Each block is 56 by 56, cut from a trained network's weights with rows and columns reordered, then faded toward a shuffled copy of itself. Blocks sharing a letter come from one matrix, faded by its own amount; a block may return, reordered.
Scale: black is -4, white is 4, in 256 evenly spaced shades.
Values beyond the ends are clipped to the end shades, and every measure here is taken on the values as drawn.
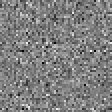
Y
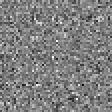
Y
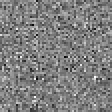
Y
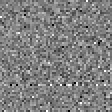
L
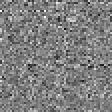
Y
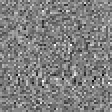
Y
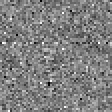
L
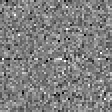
L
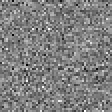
Y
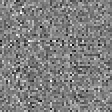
Y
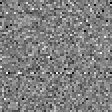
L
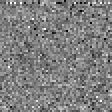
L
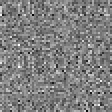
Y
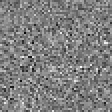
Y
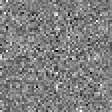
Y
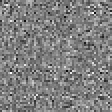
Y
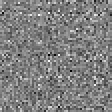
Y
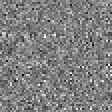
Y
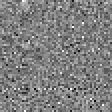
L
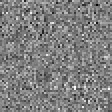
Y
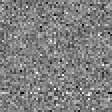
L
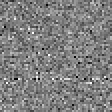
L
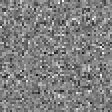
Y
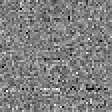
L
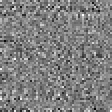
Y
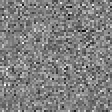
Y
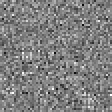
Y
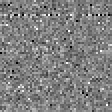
L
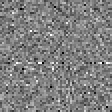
L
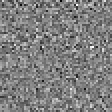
Y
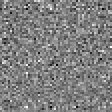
Y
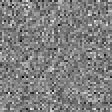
Y
